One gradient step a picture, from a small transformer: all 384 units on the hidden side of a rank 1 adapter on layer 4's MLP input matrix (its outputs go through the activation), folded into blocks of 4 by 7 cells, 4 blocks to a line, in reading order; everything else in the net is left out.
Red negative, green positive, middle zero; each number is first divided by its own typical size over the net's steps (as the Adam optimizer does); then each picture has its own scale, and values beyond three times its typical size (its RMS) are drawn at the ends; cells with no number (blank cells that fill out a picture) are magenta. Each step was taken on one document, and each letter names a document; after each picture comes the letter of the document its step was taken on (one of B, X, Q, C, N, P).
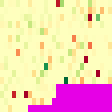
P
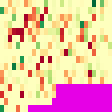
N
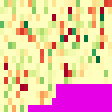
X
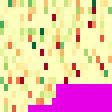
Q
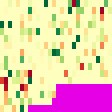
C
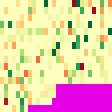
C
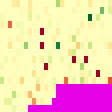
P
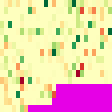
C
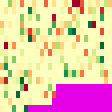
X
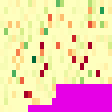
P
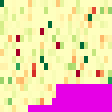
Q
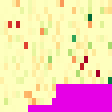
P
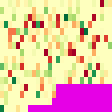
N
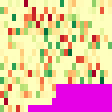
N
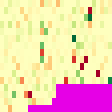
P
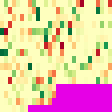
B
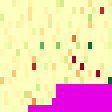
P
